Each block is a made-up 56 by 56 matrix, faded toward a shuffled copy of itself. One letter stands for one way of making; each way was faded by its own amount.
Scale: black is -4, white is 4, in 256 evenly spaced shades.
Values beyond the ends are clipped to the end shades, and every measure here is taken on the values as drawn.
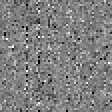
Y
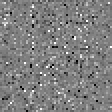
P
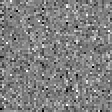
Y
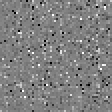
P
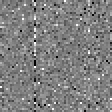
Y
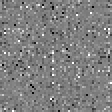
P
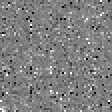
P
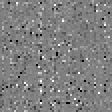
P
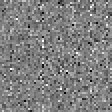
Y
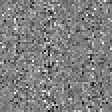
Y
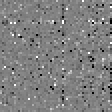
P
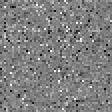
P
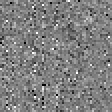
Y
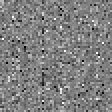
Y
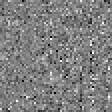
Y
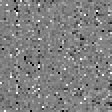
P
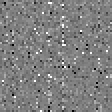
P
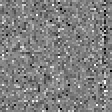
Y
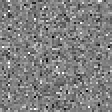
Y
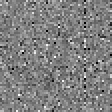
Y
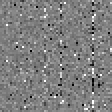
Y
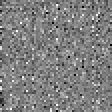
Y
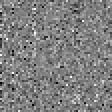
Y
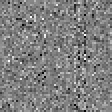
Y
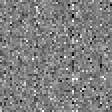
Y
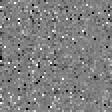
P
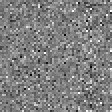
Y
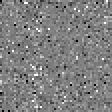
P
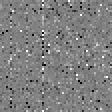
P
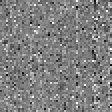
Y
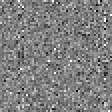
Y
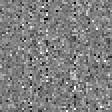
Y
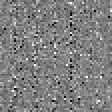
Y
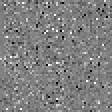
P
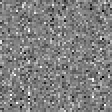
Y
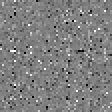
P
